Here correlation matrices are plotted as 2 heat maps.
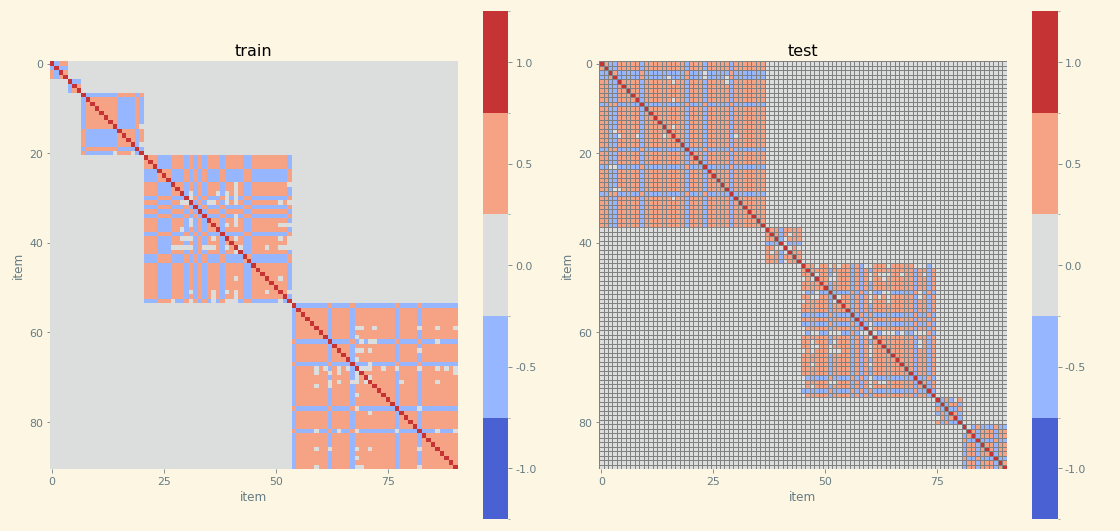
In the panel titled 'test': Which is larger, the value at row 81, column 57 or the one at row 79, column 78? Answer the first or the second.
the second
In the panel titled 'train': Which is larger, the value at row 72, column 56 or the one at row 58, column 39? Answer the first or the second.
the first
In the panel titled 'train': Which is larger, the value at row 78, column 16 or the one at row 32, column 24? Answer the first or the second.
the second
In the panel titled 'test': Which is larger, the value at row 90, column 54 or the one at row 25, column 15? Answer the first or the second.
the second
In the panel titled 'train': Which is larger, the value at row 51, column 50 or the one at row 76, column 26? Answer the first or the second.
the first
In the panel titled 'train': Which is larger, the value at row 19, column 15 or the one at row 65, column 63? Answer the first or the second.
the second
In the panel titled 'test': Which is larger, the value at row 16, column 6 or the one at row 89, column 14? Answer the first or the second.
the first
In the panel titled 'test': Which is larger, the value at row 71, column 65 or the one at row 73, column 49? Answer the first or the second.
the first
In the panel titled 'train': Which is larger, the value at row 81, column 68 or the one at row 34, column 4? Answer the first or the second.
the first
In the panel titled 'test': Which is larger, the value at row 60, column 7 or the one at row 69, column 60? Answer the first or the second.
the first
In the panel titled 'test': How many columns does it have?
91
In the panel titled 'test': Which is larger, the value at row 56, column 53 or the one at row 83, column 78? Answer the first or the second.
the second
